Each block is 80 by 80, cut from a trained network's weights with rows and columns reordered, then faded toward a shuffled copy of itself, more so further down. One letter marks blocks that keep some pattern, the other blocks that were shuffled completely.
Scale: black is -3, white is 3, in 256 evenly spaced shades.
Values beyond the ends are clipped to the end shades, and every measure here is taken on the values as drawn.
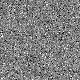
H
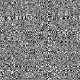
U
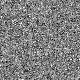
H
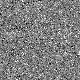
H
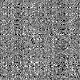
U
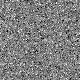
H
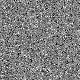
H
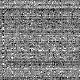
U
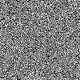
H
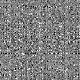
U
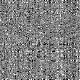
U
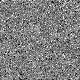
H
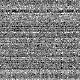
U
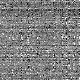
U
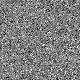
H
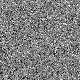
H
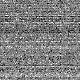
U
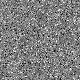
H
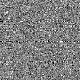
U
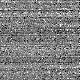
U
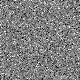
H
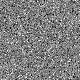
H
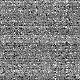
U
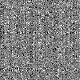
U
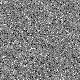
H
